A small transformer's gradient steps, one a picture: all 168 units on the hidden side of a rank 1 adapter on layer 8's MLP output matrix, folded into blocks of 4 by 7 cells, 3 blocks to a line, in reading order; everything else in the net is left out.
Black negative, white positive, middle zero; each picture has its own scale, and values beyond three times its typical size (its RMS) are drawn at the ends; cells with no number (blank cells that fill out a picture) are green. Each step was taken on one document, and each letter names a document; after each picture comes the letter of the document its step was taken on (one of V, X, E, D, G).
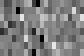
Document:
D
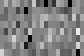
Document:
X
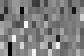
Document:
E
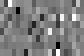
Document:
X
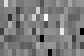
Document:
D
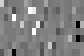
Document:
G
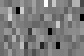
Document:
E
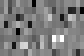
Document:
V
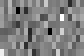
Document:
X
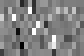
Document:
G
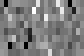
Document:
E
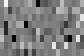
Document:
D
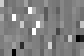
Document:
G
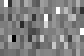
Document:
D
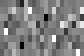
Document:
V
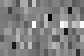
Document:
V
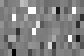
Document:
G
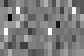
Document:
E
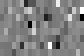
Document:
V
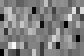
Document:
G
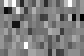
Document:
X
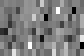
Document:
D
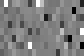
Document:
D
